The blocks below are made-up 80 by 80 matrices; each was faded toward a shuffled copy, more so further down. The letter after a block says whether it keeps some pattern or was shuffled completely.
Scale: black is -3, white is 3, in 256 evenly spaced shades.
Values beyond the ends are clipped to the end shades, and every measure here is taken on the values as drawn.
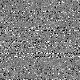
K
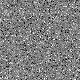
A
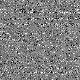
K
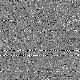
K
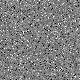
A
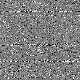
K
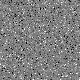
A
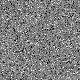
A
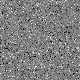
A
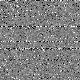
K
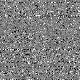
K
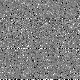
K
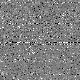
K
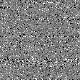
K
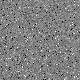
A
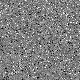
A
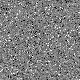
A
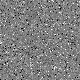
A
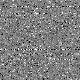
K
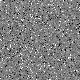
A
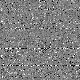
K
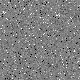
A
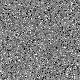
A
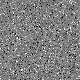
A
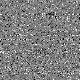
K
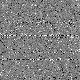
K
